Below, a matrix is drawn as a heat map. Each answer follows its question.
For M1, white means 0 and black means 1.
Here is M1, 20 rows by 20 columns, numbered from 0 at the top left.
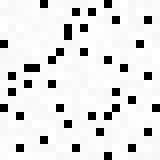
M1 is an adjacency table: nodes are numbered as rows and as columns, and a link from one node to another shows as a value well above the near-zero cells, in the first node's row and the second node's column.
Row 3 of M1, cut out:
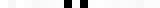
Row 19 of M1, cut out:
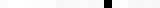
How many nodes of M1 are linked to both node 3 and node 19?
0
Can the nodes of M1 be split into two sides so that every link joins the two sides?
yes
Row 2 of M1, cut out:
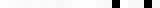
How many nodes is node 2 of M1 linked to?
2
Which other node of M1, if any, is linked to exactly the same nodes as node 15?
node 4
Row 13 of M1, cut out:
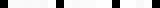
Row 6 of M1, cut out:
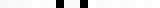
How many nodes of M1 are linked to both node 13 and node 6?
1
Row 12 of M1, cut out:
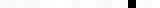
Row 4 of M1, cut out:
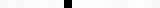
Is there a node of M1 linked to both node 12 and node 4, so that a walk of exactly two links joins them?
no
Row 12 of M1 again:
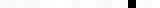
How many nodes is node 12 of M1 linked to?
1
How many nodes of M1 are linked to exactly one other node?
5
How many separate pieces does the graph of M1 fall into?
1
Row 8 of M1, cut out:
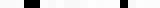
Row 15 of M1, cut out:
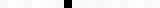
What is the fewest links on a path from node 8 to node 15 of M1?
1
